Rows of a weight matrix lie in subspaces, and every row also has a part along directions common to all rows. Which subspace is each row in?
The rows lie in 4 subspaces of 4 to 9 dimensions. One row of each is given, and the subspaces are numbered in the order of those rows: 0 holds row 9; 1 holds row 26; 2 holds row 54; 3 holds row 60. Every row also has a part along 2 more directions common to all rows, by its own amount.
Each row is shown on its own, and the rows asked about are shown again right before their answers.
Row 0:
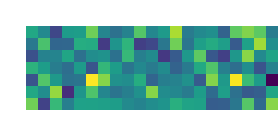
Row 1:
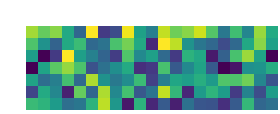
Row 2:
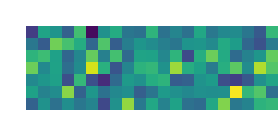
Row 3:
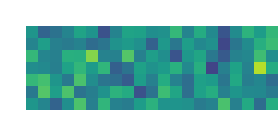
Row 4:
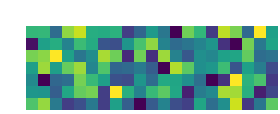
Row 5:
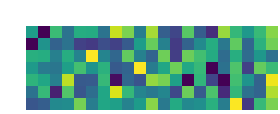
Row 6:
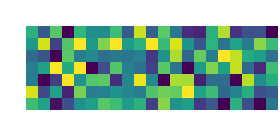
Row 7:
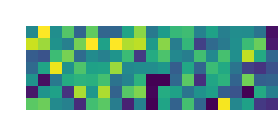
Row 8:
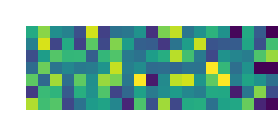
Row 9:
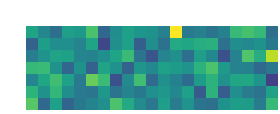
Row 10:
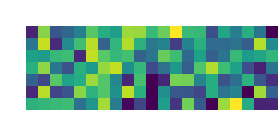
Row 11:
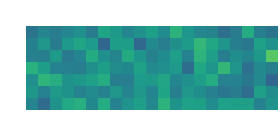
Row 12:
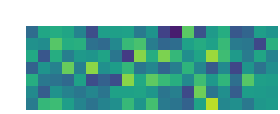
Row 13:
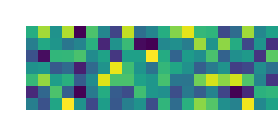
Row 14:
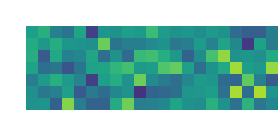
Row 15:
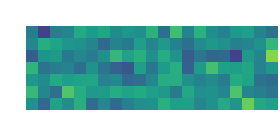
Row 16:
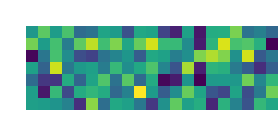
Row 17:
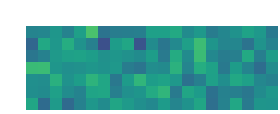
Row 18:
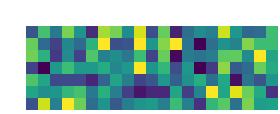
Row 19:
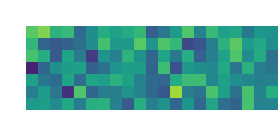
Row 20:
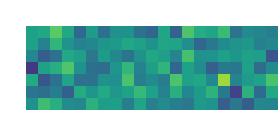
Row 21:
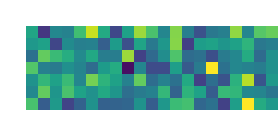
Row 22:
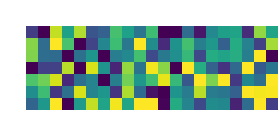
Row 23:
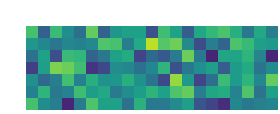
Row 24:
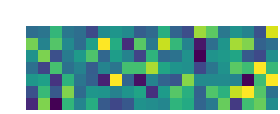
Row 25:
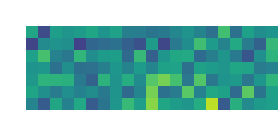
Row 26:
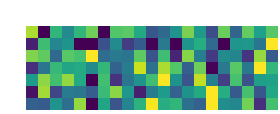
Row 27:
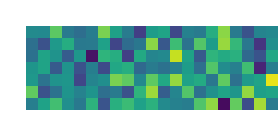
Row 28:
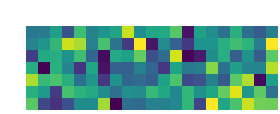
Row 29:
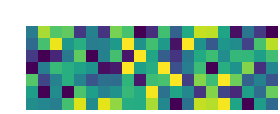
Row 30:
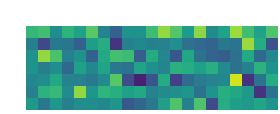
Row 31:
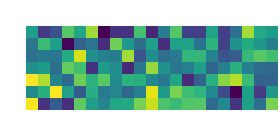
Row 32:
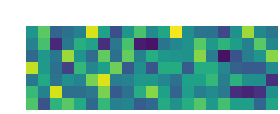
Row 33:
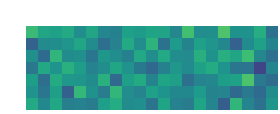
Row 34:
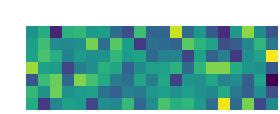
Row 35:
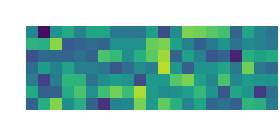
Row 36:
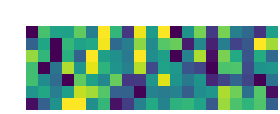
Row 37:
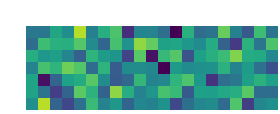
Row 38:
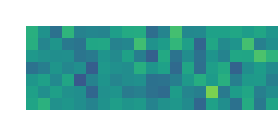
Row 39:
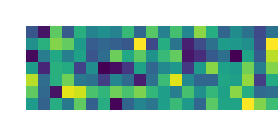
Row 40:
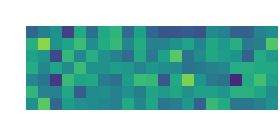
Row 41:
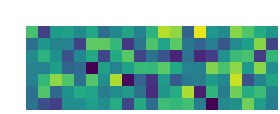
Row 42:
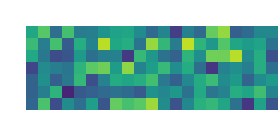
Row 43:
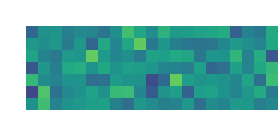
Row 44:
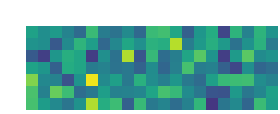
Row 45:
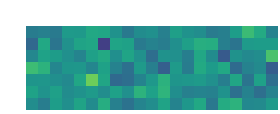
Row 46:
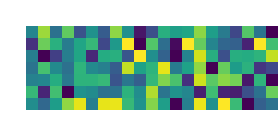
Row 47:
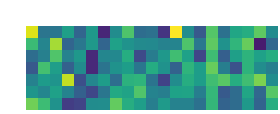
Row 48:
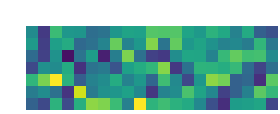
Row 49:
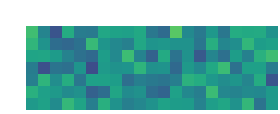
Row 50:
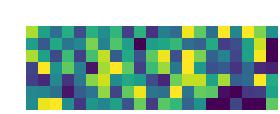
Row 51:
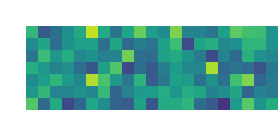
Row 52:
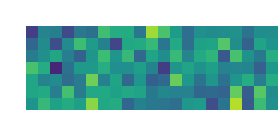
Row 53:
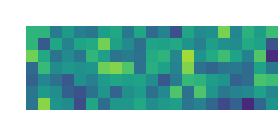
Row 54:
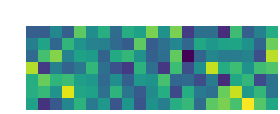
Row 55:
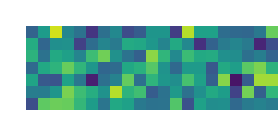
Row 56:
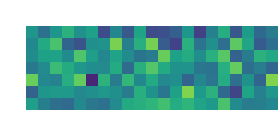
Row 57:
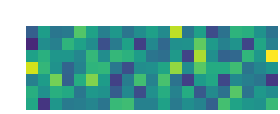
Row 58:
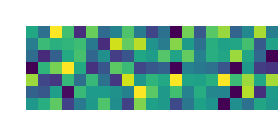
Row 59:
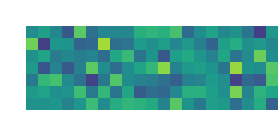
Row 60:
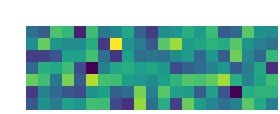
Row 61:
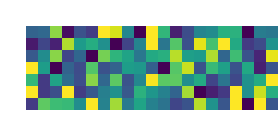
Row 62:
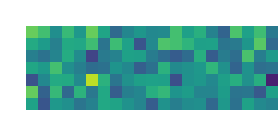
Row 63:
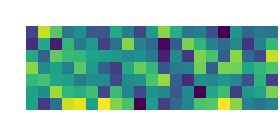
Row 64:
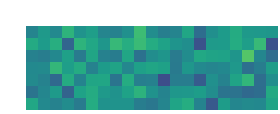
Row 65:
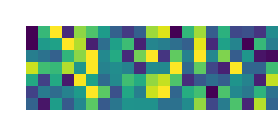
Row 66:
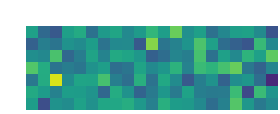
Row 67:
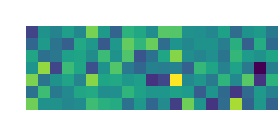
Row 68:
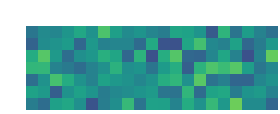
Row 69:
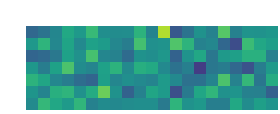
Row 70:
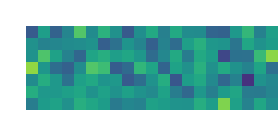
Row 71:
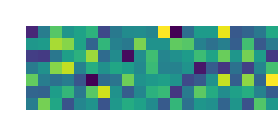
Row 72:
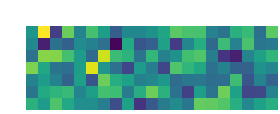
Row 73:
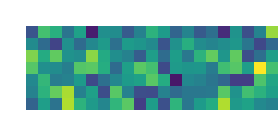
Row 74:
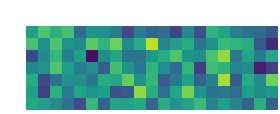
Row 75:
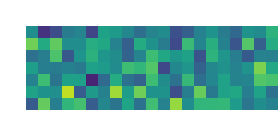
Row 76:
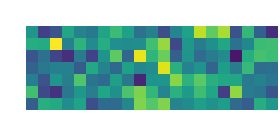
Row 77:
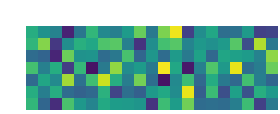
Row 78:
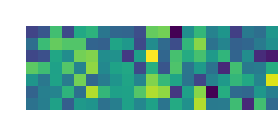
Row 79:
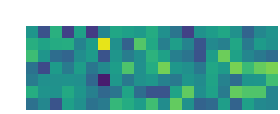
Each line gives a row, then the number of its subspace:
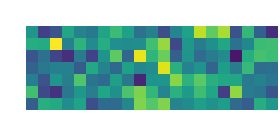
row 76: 2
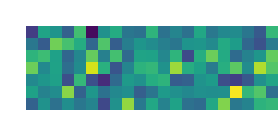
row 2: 0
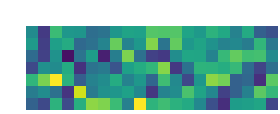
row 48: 3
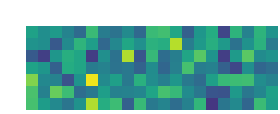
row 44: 1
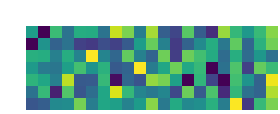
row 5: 1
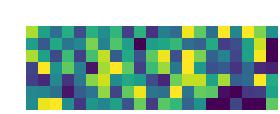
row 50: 2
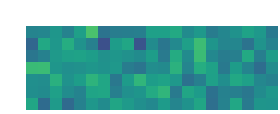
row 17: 0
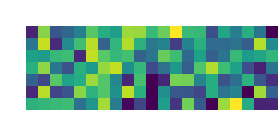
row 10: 1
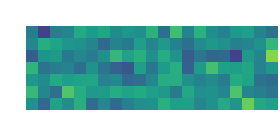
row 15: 2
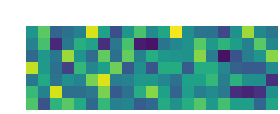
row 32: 3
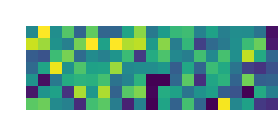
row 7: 1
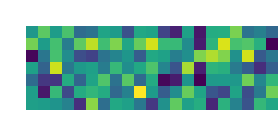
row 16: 1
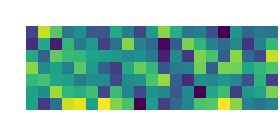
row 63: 2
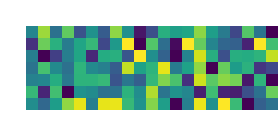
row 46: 2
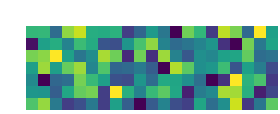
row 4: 3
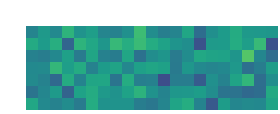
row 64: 1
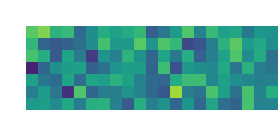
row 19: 0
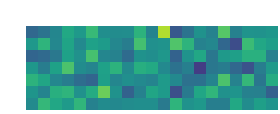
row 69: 0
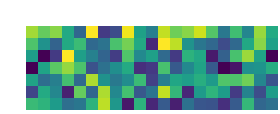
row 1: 1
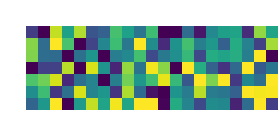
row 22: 3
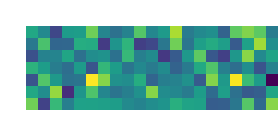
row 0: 1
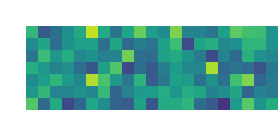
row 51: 2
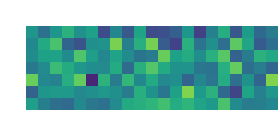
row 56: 1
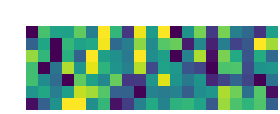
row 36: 0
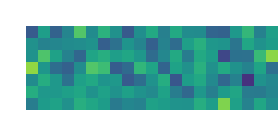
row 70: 3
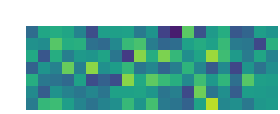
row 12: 3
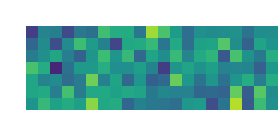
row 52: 1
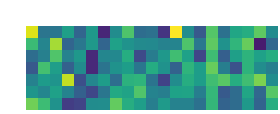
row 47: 0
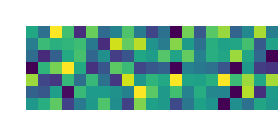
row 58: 3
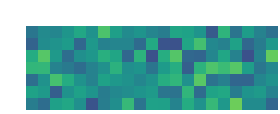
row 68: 1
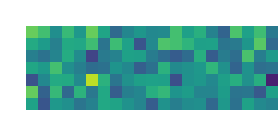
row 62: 1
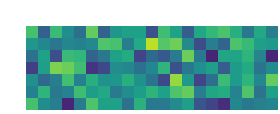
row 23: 3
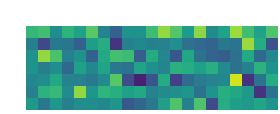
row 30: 3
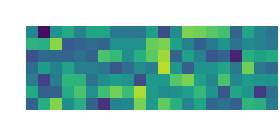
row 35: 2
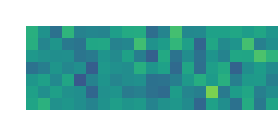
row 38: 0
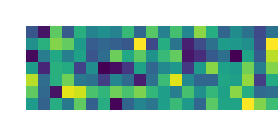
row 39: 2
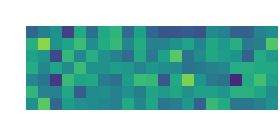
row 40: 3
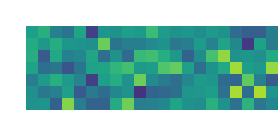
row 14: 3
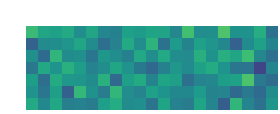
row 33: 3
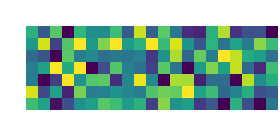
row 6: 3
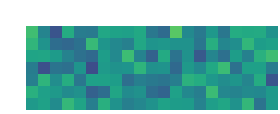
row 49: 0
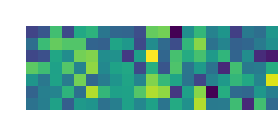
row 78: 0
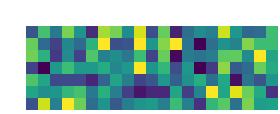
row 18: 0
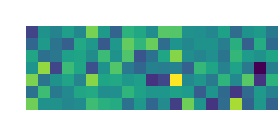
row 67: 1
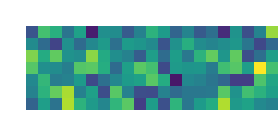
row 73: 2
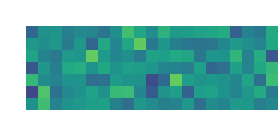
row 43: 1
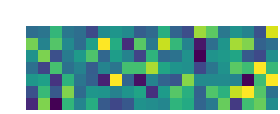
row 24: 3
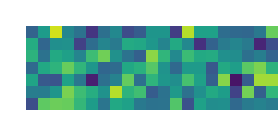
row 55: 2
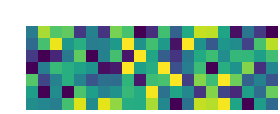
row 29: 2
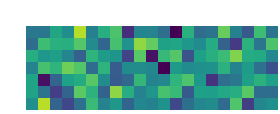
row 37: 3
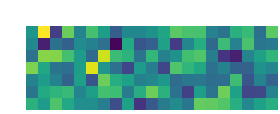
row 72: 3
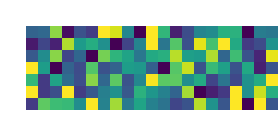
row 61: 1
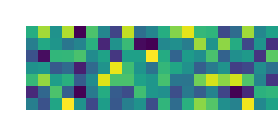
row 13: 3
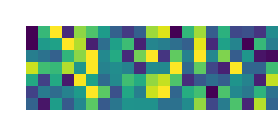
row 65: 0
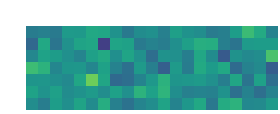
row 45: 3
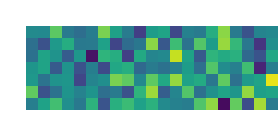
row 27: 1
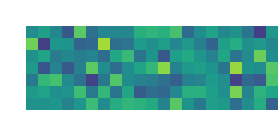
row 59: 3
